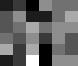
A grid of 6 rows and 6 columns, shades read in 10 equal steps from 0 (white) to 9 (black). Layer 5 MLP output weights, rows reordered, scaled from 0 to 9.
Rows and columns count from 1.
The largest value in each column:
8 7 9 9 5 6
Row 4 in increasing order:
4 4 5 6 6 7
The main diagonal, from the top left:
8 4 3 7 5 4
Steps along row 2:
down up same down down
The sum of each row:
38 34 27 32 33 32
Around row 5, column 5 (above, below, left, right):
4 4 9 6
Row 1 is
8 7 9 4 5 5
